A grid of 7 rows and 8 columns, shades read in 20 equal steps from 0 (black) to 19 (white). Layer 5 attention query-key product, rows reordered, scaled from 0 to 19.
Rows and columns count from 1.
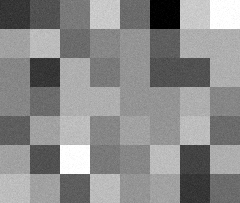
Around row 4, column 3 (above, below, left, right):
13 14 8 13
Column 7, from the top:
15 13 6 13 14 5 4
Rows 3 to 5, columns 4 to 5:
9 11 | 13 11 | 10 12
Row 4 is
10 8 13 13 11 11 13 10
